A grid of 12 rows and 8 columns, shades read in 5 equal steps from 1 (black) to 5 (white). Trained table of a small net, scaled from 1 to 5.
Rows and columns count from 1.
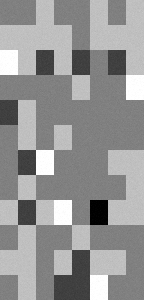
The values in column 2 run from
2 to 4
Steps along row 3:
down down up down up down up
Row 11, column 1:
4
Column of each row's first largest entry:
3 1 1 8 2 2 3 2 4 2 1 6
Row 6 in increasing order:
3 3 3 3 3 3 4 4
